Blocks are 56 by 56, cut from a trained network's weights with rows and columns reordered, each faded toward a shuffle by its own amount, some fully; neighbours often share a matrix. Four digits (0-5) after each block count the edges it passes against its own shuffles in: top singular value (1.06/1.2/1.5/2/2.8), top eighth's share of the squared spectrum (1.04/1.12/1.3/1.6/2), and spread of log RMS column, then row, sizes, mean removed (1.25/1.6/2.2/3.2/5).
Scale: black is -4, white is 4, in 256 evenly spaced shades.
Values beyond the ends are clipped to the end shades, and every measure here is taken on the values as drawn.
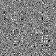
3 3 2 2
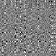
3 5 3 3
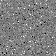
1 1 0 0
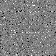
2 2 0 1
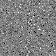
1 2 1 0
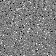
0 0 0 0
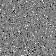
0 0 0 0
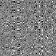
3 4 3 2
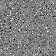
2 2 0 0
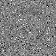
2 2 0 1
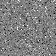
0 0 0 0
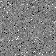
2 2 0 0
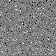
0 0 0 0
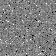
0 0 0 0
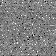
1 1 0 0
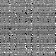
4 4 3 2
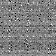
3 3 2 1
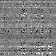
4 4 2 2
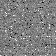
1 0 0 0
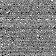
3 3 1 1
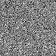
2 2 0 0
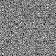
3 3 1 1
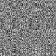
4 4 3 1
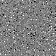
1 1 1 0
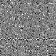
3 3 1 2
